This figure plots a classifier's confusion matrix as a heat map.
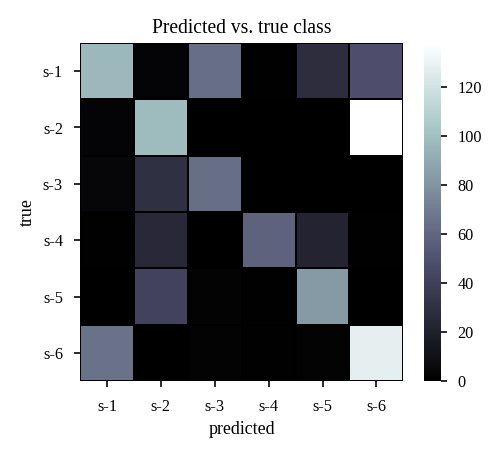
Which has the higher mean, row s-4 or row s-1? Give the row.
s-1
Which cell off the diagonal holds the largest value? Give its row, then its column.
s-2, s-6
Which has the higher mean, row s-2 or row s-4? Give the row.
s-2
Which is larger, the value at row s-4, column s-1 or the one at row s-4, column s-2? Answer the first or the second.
the second
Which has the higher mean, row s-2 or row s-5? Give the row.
s-2
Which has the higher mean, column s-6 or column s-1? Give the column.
s-6
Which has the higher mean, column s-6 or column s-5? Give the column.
s-6
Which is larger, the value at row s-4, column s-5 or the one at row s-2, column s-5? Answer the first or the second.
the first
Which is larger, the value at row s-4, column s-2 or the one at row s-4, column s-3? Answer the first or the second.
the first
